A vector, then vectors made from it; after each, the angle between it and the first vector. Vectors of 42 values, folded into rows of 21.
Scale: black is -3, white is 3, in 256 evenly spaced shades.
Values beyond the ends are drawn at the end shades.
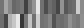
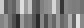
partly opposed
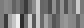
nearly parallel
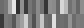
orthogonal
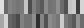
partly opposed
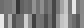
orthogonal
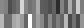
partly aligned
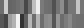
nearly parallel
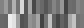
partly aligned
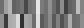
nearly parallel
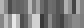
partly aligned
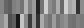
nearly opposite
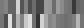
orthogonal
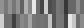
orthogonal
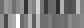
nearly parallel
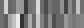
nearly parallel
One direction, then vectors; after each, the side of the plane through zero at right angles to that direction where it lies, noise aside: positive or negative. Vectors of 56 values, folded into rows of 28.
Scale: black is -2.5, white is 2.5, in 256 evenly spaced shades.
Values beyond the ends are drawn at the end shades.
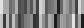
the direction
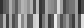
negative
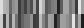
positive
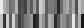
positive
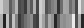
positive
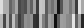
positive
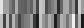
positive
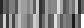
negative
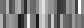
positive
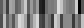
negative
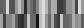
positive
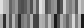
positive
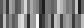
negative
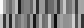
positive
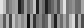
positive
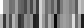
positive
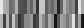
positive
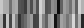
positive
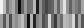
positive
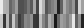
positive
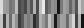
positive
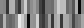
negative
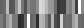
positive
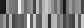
negative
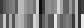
negative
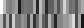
positive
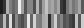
negative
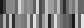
negative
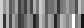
positive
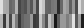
positive
